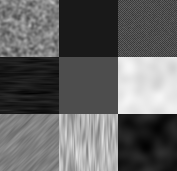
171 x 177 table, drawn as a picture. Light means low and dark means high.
The table splits into 3 rows of 3 panels. Panel 1,1: middling, blotchy. Panel 1,2: very high, flat. Panel 1,3: high, checkered. Panel 2,1: very high, streaked across, faint in contrast. Panel 2,2: high, flat. Panel 2,3: very low, smooth, faint in contrast. Panel 3,1: middling, slanting up to the right, faint in contrast. Panel 3,2: low, streaked downward. Panel 3,3: very high, smooth, faint in contrast.
